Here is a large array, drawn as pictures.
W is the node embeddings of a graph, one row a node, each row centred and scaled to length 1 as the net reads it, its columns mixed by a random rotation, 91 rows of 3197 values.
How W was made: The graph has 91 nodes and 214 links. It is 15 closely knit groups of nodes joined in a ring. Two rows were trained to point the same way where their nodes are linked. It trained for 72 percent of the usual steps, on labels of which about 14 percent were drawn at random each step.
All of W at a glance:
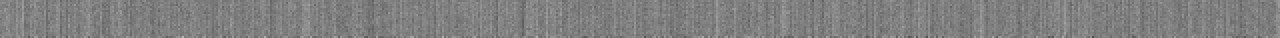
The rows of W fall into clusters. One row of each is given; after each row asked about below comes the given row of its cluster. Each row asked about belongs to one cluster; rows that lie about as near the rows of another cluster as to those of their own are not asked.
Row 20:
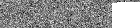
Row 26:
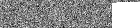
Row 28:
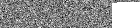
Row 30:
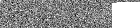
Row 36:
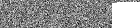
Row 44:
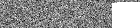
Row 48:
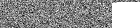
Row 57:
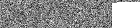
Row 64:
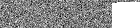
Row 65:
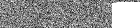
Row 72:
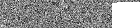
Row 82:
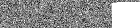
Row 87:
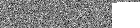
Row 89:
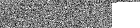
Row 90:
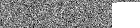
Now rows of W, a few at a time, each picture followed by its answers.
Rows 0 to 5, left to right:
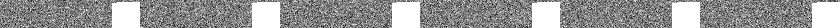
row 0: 89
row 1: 90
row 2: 57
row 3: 30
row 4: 87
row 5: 48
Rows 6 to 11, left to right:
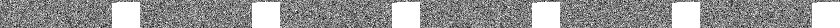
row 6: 36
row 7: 26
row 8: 30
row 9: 20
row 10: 28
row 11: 57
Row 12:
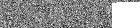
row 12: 26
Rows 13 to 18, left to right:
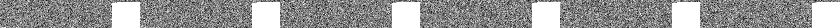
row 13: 72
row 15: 65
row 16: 30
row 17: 87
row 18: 30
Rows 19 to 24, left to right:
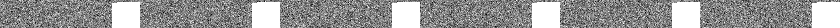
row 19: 44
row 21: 20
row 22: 90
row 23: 87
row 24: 64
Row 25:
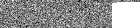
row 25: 87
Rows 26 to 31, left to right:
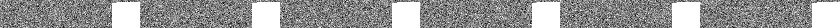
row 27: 48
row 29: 36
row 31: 89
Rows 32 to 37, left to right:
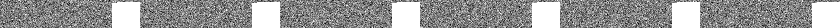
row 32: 44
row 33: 89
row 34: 48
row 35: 90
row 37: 30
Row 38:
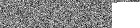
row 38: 20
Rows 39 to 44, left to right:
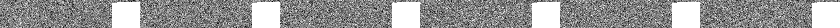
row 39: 72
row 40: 72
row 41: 57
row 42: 89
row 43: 64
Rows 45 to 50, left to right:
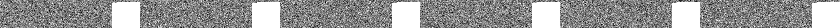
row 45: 57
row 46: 64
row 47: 82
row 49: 65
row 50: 28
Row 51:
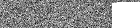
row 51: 44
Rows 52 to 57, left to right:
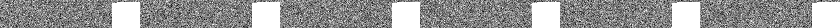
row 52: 64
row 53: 57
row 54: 20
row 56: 89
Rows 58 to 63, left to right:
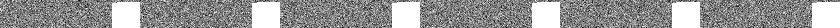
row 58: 87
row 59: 28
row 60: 28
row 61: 20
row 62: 65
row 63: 26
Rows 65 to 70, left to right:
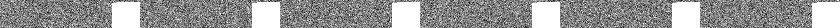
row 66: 26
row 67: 57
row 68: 72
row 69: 65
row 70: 90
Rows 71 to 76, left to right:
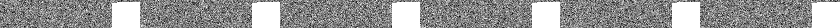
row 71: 89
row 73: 90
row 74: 72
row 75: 72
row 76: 48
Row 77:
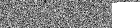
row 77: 28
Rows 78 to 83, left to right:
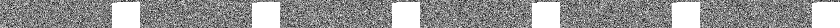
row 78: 72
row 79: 44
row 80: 48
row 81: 28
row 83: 65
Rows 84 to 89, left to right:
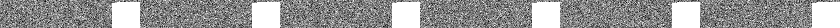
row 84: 36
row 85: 30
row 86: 57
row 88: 20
